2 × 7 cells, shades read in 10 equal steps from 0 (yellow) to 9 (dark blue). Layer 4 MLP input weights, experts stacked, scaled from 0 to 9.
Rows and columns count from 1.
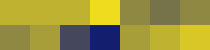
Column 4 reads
0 9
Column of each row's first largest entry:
6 4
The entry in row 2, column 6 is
2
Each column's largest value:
4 3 7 9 4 5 4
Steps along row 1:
same same down up up down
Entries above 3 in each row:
3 3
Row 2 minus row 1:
2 1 5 9 -1 -3 -3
